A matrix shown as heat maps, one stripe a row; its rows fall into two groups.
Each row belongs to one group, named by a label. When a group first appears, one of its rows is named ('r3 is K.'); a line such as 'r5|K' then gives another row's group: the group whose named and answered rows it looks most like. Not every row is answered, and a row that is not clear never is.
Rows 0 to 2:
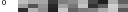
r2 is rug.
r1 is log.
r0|log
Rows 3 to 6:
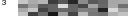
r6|log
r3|log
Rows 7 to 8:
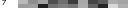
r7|log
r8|log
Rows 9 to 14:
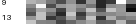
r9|log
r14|log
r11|rug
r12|rug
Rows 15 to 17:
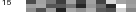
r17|log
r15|rug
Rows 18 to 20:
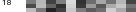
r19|rug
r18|rug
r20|rug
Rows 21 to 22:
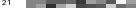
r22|rug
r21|log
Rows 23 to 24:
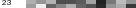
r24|rug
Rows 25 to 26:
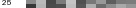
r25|rug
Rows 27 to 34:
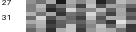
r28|rug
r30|log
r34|rug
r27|log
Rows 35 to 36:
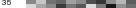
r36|log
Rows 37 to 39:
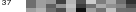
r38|rug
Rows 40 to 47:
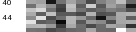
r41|rug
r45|log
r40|rug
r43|log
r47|log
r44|rug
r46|rug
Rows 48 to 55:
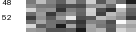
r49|log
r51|rug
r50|log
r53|log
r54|log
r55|log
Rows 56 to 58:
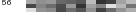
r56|log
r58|log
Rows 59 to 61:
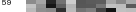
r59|rug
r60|rug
